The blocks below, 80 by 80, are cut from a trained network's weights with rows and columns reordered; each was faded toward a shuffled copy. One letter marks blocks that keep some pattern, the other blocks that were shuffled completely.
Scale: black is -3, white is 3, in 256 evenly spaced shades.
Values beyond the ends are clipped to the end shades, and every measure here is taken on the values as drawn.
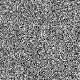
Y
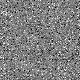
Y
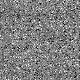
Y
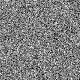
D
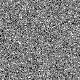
D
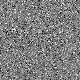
D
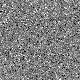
D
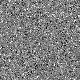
D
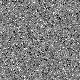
D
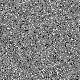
D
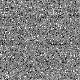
Y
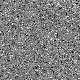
D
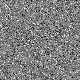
D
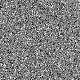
D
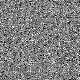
Y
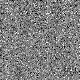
Y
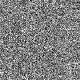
Y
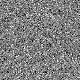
Y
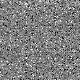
Y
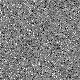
D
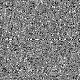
Y
